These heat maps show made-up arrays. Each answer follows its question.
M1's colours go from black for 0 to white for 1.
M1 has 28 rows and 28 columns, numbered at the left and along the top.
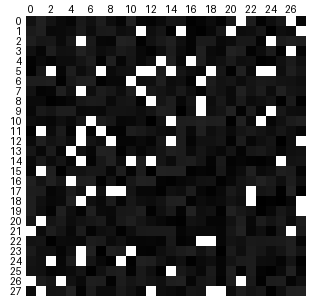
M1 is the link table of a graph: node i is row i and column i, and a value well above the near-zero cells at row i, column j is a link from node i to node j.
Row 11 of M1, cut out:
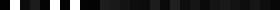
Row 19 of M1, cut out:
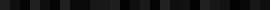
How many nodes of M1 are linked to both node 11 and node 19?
0
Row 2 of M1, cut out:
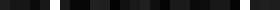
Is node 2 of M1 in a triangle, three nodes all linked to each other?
yes
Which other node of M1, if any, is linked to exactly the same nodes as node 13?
node 16
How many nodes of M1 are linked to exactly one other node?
7
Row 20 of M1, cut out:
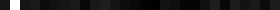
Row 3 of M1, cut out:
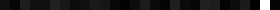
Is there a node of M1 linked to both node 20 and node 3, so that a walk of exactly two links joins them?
no
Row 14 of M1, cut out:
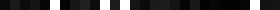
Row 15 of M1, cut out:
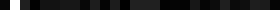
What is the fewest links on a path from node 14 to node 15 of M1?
4
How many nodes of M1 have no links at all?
0
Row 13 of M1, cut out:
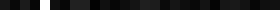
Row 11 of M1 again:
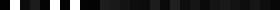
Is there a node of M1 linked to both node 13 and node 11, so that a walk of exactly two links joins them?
no
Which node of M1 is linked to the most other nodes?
node 5
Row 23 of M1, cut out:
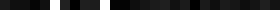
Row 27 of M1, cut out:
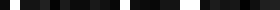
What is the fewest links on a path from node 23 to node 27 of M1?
3
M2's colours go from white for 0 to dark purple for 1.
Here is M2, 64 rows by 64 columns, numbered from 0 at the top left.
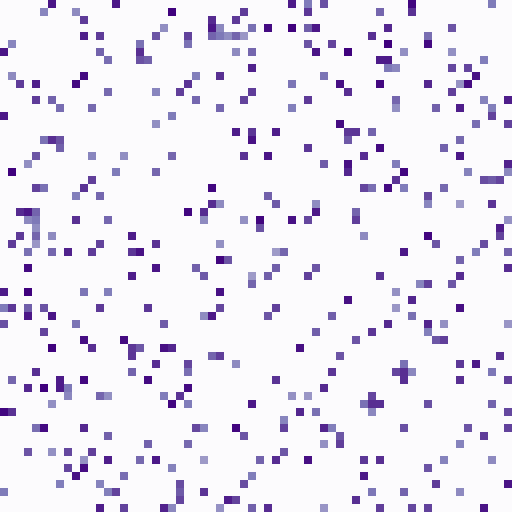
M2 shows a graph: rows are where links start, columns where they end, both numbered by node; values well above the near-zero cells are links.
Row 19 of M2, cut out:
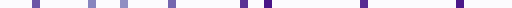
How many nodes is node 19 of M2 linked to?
8
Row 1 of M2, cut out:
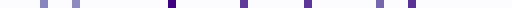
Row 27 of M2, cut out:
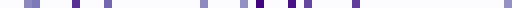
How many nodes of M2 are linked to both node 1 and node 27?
3
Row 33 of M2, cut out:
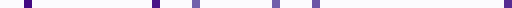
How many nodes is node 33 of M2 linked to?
6
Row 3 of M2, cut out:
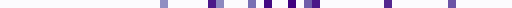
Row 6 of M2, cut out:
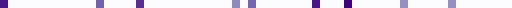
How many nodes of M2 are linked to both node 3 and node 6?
3
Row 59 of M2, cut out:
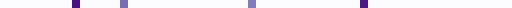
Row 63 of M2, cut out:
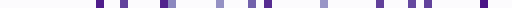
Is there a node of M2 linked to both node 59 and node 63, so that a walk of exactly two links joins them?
yes
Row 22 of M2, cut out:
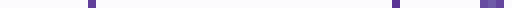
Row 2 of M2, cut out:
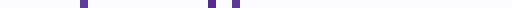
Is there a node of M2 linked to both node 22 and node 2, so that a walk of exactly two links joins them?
no
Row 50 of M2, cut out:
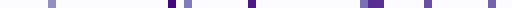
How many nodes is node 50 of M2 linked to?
9
